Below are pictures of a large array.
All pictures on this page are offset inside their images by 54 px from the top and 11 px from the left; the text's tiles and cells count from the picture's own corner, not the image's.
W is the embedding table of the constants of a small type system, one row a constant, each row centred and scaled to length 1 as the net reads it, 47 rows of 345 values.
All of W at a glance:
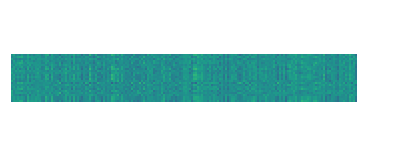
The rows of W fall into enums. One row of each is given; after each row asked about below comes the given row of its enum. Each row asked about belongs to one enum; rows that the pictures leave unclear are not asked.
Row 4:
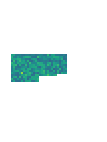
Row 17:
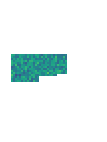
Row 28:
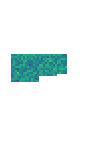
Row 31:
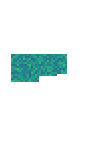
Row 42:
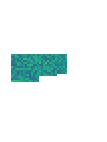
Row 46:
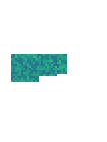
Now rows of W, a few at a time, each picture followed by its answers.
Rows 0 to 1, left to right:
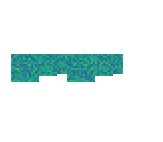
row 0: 31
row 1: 42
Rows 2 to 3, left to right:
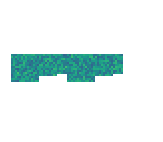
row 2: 28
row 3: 46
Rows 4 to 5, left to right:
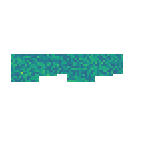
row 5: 42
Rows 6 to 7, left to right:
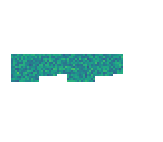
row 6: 28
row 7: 31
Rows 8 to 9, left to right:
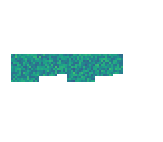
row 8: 46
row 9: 28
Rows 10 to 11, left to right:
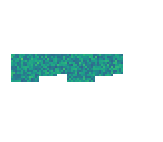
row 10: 17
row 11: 46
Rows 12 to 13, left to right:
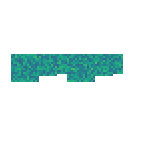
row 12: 46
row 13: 31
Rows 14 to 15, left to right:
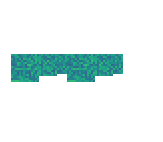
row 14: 42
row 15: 42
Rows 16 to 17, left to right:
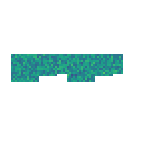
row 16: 46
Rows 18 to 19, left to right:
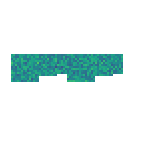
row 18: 17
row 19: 42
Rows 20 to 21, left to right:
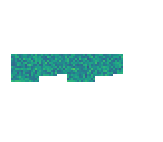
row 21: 31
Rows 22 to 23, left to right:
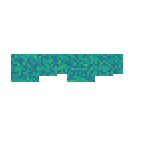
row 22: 46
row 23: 42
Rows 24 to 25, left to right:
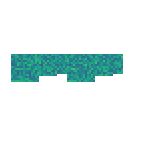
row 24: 42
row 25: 31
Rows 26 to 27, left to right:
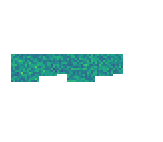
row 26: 4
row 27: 42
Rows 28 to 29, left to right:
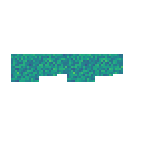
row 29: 28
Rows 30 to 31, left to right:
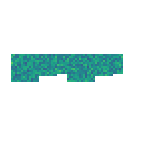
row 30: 17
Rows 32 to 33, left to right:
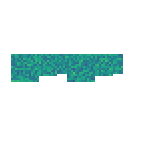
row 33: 28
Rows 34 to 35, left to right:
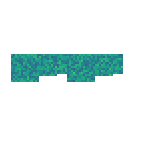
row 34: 46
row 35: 28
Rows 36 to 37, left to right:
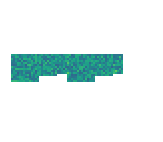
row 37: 17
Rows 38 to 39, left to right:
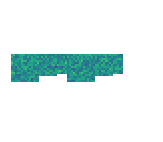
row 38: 17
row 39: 28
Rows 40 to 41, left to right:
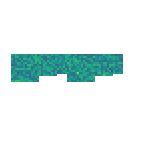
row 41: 4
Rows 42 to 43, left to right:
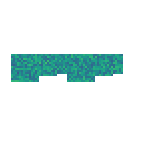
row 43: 46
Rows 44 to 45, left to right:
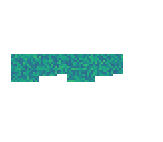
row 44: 46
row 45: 42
